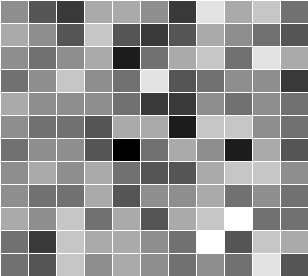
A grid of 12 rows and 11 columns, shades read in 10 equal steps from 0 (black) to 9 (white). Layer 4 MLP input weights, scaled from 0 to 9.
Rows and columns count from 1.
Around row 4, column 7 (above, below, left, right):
6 2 8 4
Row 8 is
5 6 5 6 4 3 3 6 7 7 5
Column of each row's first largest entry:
8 4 10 6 1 8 7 9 4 9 8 10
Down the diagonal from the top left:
5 5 5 5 4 6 6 6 4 4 6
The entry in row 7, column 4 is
3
